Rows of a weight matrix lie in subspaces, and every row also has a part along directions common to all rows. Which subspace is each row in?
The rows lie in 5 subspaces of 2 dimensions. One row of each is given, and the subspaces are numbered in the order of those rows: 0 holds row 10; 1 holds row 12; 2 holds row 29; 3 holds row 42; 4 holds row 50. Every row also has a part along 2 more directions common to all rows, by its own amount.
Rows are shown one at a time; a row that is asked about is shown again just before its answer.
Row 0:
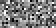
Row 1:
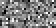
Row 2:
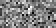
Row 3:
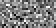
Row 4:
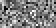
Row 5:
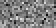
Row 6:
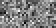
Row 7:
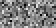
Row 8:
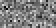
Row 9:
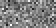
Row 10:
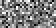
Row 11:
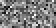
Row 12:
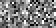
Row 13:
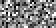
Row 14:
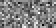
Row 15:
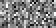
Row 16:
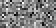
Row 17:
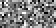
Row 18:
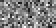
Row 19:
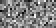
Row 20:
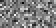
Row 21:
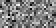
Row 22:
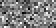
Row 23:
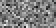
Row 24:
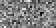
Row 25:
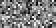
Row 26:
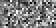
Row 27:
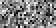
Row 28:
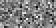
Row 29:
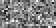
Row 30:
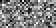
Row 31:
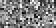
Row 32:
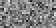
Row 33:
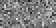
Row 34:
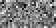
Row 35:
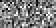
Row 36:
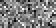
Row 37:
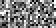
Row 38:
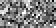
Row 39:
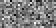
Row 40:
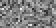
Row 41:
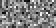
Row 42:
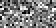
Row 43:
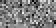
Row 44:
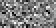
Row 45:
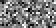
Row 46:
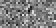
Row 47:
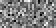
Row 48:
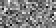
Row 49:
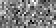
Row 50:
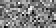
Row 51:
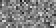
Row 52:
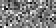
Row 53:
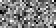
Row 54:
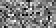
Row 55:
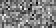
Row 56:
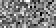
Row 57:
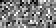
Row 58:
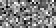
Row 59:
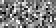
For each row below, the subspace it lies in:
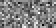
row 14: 2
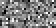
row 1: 2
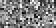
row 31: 4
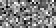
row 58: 3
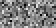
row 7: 1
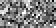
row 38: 0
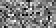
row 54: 0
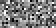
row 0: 2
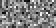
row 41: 0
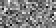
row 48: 3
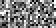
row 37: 1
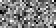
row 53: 0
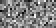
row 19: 0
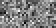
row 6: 4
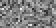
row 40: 3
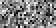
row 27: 4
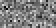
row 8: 3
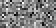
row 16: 2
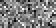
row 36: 3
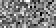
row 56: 0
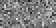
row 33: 3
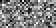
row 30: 0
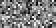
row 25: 2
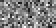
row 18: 2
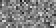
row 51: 0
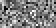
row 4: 3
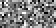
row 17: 2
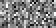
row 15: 1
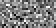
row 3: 1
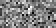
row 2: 4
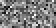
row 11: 3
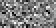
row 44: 1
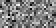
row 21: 0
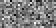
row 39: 2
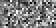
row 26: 2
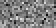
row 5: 1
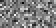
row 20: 3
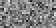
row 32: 3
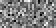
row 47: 0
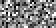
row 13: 0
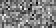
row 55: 2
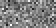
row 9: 3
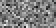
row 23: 1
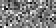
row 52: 3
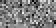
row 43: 4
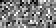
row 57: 4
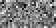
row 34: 1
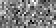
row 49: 4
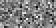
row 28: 4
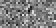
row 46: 4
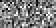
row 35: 1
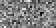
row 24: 0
